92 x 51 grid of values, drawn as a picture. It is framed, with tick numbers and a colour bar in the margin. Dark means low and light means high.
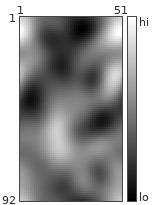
The field is smooth, with broad soft blobs. The ninth with the lowest average is the top middle. The ninth with the highest average is the top right.
